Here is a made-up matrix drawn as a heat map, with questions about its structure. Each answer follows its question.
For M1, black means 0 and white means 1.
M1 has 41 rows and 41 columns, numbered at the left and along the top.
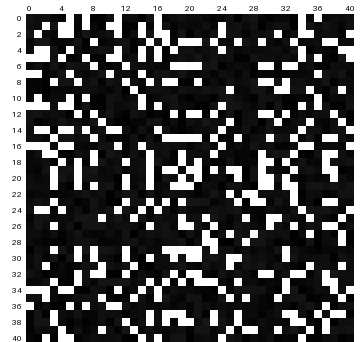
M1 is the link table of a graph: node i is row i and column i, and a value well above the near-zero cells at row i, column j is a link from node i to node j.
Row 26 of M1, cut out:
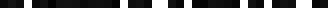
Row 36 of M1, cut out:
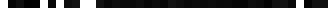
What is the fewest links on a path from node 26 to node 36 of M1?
2
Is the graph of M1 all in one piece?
yes
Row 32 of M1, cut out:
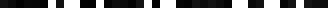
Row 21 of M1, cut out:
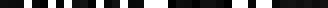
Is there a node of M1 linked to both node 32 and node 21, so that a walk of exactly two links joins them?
yes
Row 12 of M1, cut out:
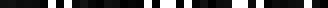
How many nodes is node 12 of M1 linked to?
10
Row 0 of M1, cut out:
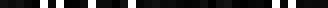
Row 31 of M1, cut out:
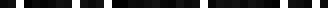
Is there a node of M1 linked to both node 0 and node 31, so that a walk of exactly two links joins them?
no
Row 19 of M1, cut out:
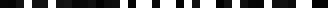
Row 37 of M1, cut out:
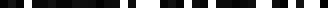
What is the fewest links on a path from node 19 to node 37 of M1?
1
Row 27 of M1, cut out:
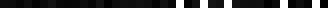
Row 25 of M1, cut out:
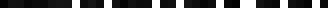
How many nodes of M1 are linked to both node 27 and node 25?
3
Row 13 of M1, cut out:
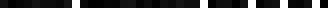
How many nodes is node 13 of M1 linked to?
5
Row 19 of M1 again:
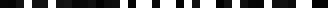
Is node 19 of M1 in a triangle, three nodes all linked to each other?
yes
